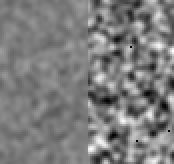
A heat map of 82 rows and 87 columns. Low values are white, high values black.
On average the colour sits 50% of the way up the scale. There are three isolated cells, each far higher than the cells round it. The left part is calmer, up to a seam about 50% of the way across. The field is mottled with small blotches. The distribution is heavy-tailed on both sides.
